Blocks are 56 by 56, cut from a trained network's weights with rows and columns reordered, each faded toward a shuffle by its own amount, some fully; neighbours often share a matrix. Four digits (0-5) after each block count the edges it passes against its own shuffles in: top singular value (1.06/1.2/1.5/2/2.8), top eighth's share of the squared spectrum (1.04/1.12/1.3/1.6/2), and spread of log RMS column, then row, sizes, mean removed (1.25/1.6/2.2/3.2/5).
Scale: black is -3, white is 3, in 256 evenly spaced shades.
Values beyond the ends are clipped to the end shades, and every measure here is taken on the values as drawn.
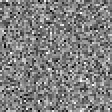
0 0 0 0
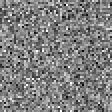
0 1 0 0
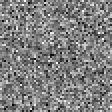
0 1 0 0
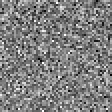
0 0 0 0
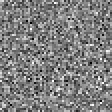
2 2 0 1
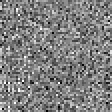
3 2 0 1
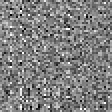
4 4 2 1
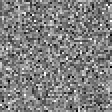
0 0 0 0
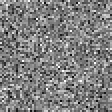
2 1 0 0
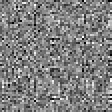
4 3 2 1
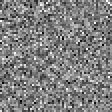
2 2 0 0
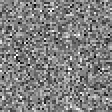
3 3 1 0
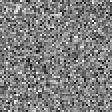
2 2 0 1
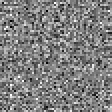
2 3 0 0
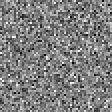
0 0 0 0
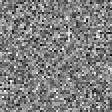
1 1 0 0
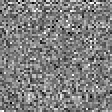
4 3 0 2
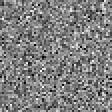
2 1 0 0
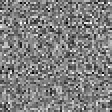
4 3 0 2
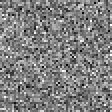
2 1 0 0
